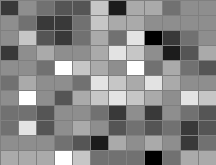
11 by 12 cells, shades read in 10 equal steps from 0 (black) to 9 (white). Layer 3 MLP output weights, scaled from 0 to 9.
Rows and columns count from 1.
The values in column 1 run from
2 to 6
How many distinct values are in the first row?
7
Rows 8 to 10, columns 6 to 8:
4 2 5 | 5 3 4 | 1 6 5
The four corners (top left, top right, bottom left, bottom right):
2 5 6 6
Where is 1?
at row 1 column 7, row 4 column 10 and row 10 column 6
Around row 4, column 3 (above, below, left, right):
3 4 5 5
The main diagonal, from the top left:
2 4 3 5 7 8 8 5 3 5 6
